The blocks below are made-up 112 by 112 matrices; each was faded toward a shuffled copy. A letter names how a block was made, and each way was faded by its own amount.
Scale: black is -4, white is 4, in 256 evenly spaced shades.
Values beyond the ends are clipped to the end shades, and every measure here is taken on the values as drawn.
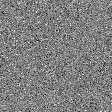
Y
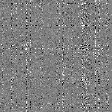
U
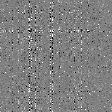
U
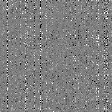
U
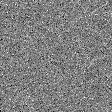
Y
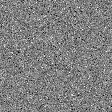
Y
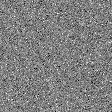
Y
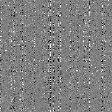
U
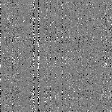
U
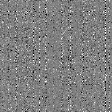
U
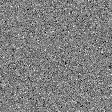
Y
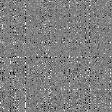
U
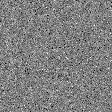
Y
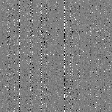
U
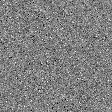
Y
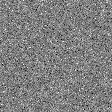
Y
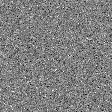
Y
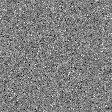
Y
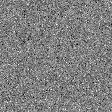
Y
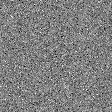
Y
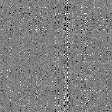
U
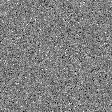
Y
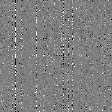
U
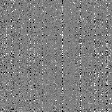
U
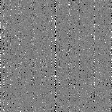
U
